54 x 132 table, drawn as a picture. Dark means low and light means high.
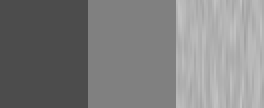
It is made of 1 by 3 panels. Panel 1,1: low, flat. Panel 1,2: middling, flat. Panel 1,3: high, streaked downward, faint in contrast.
